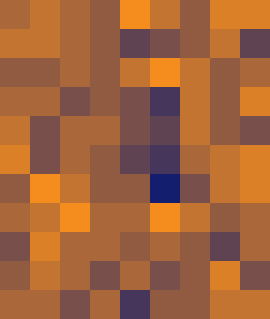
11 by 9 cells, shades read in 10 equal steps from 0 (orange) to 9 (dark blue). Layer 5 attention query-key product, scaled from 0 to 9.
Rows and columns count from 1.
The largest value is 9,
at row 7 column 6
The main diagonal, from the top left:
3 2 3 4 5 7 5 4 3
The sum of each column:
34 29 33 41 45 48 36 32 31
